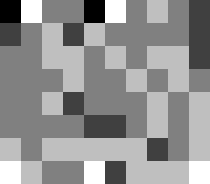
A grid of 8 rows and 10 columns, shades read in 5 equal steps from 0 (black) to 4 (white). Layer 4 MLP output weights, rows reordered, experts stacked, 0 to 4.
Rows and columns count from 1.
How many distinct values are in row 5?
3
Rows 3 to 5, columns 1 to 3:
2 2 3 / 2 2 2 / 2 2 3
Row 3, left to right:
2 2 3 3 2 3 2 3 3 1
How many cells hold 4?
5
